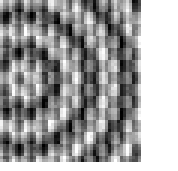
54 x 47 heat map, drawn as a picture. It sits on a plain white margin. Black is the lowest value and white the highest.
Rings: centred on the middle left. Slope: none. Stripes: upright, repeating 11 times.
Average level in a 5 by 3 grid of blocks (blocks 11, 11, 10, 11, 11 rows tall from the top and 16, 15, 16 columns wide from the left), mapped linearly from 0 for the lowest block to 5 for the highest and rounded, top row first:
0 3 1 | 0 2 2 | 5 1 1 | 0 2 2 | 0 3 1
